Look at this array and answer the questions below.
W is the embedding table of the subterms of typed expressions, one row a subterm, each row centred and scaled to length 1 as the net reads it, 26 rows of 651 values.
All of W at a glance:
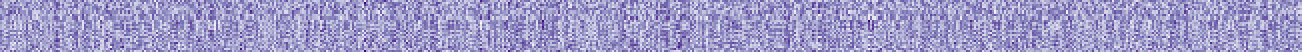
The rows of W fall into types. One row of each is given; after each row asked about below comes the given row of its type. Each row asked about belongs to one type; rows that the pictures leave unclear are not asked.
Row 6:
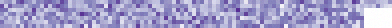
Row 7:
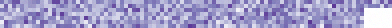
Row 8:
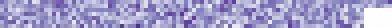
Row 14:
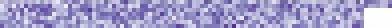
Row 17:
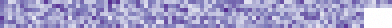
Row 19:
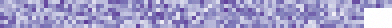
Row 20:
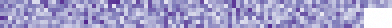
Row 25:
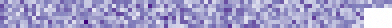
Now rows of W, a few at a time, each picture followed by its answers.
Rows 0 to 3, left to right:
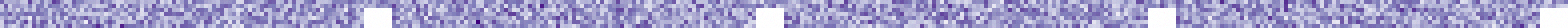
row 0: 8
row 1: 25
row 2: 19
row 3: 17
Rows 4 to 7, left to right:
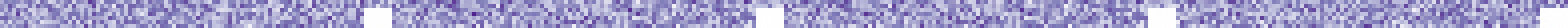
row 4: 20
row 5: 6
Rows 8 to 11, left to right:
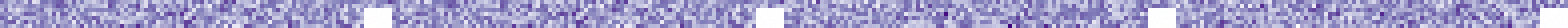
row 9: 8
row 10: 19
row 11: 7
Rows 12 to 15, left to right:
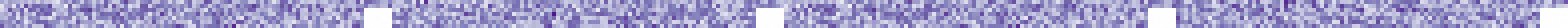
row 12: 14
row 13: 19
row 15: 17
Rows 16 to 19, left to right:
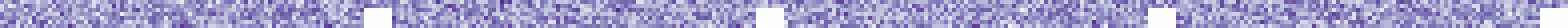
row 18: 7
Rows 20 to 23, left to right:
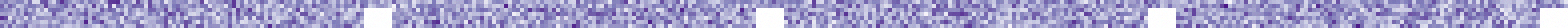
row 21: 8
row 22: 20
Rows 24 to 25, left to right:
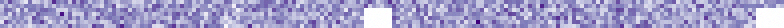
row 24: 14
